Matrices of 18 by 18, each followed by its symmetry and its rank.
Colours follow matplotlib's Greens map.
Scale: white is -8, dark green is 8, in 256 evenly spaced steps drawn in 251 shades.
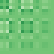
symmetric, rank one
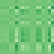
neither, rank one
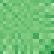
symmetric, rank three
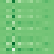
neither, rank one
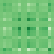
symmetric, rank one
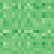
neither, rank two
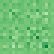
symmetric, rank three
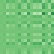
neither, rank one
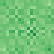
symmetric, rank three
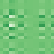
neither, rank one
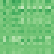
neither, rank two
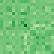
symmetric, rank three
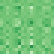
neither, rank two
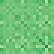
symmetric, rank three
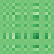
symmetric, rank one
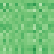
neither, rank two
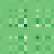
symmetric, rank one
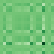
symmetric, rank one
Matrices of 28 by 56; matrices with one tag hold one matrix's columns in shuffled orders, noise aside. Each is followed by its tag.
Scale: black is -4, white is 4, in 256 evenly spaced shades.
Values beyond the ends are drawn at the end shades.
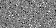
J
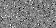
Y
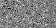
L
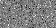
Y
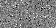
Y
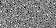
J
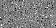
Y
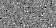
J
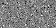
J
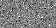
Y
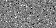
L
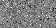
Y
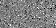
Y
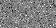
J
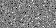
L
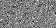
L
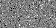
Y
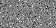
L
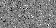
Y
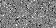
Y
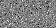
L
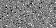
J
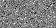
L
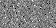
L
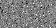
J
